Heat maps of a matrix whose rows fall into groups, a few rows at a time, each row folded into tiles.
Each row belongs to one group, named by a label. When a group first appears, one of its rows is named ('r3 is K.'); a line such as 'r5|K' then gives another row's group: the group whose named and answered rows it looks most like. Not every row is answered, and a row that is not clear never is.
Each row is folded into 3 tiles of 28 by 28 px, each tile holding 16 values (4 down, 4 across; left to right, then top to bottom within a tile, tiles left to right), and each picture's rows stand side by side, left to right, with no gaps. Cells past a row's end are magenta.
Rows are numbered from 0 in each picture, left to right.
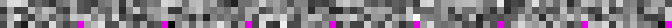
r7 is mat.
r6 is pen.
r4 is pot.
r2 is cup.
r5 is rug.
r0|pot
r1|pen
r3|pot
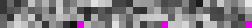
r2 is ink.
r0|pen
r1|pot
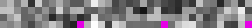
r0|ink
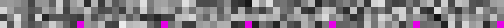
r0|ink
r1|ink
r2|pot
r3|pot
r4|cup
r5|cup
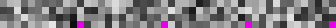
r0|mat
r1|cup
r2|ink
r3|ink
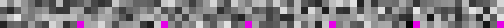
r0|pot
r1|pen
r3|cup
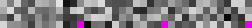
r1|pot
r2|mat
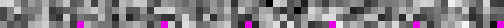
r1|ink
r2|ink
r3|pen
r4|ink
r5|mat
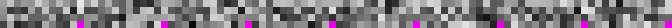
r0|rug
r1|cup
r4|cup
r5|mat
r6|rug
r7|ink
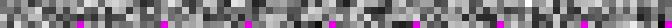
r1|cup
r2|mat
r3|pen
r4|pen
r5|mat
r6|rug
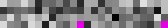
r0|pot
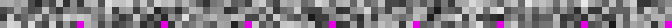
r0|pot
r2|pot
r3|mat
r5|ink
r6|rug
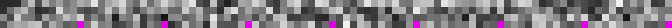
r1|rug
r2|cup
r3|mat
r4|rug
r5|rug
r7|pen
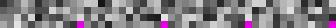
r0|pen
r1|mat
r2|pen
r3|cup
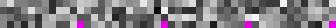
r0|cup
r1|rug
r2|pot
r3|pen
